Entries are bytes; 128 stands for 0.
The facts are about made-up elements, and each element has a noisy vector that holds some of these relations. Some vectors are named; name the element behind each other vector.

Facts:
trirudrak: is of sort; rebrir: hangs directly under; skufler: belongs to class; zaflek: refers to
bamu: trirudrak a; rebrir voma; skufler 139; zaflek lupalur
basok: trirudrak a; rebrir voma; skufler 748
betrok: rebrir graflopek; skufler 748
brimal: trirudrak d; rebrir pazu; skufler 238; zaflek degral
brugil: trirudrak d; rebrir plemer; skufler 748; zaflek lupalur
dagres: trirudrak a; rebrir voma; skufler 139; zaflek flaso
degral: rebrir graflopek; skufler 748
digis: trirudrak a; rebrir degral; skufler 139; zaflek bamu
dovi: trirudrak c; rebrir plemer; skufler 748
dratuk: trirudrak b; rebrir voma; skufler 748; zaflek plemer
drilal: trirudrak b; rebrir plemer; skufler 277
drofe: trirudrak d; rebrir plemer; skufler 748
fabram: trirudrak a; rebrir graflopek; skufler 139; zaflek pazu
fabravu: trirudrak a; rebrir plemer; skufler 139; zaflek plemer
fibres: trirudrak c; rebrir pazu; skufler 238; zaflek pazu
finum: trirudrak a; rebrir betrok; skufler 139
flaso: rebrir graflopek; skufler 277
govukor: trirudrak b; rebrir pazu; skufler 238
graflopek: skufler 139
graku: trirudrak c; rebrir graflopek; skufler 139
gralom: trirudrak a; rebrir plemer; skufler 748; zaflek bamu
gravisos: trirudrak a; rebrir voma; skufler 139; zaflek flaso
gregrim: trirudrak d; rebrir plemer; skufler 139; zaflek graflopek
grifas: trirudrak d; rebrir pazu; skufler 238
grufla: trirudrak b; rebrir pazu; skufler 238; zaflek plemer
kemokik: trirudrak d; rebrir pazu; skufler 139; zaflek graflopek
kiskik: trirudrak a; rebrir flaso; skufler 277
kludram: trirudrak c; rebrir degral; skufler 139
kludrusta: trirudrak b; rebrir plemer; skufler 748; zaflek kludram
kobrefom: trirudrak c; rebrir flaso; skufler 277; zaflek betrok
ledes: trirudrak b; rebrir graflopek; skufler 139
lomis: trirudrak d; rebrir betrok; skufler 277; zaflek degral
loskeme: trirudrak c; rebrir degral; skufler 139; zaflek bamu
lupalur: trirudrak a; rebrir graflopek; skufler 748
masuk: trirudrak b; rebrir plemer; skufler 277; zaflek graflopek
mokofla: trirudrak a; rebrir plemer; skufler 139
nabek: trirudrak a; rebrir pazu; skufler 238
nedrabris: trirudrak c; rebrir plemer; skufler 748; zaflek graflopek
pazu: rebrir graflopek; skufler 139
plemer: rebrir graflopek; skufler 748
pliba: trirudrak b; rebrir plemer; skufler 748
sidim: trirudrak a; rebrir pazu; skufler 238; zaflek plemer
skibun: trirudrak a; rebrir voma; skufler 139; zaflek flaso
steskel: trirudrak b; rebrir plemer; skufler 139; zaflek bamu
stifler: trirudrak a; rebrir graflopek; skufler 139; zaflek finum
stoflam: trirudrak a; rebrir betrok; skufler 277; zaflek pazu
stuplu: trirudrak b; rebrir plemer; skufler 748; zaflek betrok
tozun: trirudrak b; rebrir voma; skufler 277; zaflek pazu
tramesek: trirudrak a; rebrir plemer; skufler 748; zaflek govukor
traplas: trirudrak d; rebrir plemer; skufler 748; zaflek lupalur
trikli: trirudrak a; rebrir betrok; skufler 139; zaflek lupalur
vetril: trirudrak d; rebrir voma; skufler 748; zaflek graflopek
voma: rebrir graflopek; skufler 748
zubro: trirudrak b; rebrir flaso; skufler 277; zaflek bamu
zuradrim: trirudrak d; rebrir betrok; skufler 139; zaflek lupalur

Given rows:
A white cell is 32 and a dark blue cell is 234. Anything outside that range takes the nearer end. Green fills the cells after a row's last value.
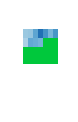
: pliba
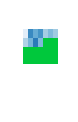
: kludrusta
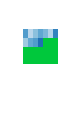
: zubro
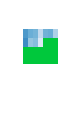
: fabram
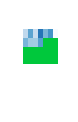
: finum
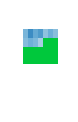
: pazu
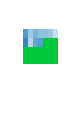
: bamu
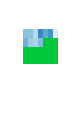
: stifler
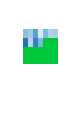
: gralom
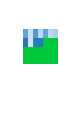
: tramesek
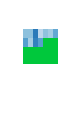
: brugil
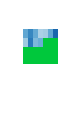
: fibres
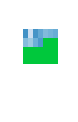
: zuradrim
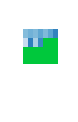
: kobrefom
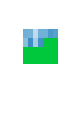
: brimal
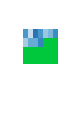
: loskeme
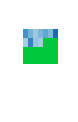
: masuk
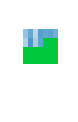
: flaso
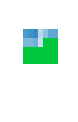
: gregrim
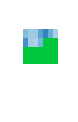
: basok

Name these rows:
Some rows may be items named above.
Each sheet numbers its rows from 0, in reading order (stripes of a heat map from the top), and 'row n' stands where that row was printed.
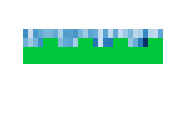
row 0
zuradrim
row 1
stuplu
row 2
tramesek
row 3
govukor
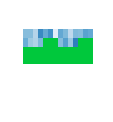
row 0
stifler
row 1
grifas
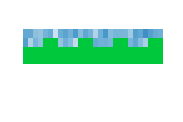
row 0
mokofla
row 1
graflopek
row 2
drofe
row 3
plemer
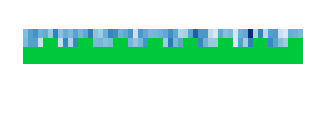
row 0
dratuk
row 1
kobrefom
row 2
voma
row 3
zuradrim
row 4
fibres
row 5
stoflam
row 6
kludram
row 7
sidim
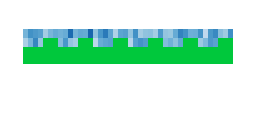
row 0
ledes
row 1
nedrabris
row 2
graku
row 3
drilal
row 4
voma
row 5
steskel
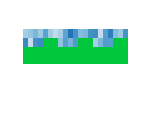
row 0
lupalur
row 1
dovi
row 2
steskel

